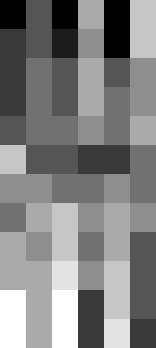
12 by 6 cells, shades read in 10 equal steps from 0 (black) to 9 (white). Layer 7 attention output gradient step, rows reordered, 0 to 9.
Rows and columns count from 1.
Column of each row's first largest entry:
6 6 4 4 6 1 1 3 3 3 1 1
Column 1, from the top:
0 2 2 2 3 7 5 4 6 6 9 9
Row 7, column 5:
5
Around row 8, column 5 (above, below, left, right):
5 6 5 5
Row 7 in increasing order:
4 4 4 5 5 5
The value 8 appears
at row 10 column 3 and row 12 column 5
